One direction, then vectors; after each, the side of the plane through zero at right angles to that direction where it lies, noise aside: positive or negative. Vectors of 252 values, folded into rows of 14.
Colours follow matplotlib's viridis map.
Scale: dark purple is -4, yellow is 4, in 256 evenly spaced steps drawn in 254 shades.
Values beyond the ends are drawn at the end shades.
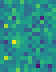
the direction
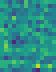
negative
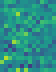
positive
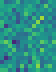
negative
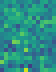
positive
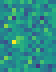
positive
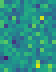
negative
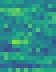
positive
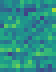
positive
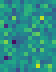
negative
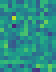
negative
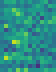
positive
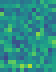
negative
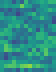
negative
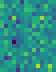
negative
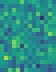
positive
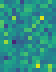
negative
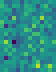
negative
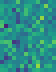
negative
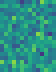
negative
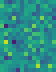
negative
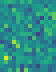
positive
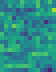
positive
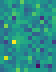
positive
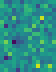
negative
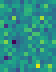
negative
